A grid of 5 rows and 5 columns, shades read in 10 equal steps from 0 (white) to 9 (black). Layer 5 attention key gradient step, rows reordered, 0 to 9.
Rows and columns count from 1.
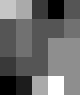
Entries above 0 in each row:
5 5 5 5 4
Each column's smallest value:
2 3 3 0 4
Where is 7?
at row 1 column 3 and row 4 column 1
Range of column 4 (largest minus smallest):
9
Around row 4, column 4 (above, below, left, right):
4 0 6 4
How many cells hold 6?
8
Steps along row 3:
down up down same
